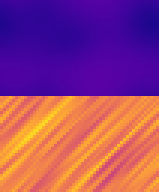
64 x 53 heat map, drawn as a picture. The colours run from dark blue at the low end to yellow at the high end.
The table splits into 2 rows of 1 panel. Panel 1,1: very low, smooth, faint in contrast. Panel 2,1: high, slanting up to the right.
